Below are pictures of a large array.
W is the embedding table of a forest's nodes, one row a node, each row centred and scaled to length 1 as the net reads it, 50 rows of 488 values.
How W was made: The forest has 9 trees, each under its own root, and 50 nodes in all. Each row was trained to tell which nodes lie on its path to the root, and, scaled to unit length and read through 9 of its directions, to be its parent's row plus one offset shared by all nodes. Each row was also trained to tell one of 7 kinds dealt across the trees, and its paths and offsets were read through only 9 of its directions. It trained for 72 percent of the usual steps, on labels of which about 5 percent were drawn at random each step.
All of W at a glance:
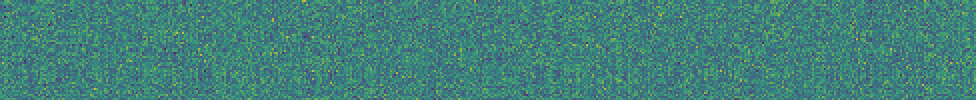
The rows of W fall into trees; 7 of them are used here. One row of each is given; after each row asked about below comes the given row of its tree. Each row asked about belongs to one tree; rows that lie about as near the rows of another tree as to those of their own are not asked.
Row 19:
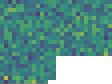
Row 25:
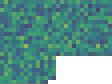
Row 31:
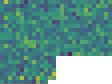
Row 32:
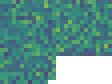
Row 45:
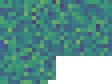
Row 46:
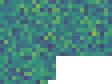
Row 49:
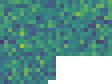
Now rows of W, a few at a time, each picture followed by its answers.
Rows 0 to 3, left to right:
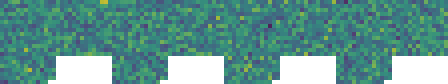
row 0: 45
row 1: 19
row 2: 49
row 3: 46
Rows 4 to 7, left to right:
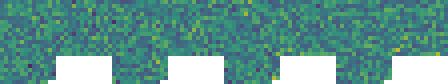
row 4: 45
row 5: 25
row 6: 45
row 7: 32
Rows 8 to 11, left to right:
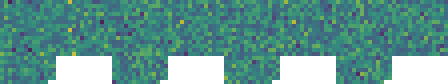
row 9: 46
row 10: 49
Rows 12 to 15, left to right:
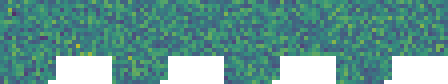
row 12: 45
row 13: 31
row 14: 45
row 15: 25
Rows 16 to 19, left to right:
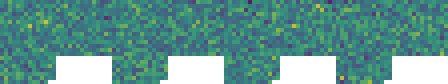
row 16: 19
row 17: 19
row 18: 32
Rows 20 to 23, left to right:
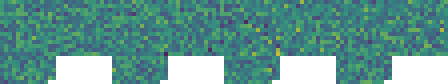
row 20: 19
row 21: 49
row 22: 32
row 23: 45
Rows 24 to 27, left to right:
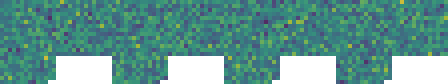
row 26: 49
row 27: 49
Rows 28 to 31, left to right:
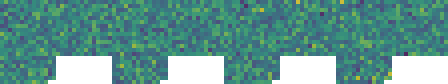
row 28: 32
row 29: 49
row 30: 49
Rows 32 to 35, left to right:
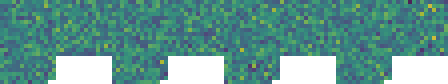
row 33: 45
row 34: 46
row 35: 32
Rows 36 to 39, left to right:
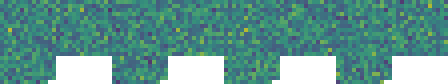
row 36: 46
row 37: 32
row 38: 19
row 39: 46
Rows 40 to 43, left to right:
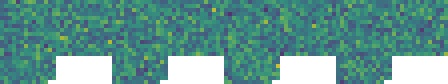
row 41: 45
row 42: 31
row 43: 49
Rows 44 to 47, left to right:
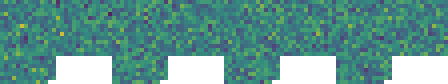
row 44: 32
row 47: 25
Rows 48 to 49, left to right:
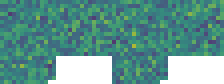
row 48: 32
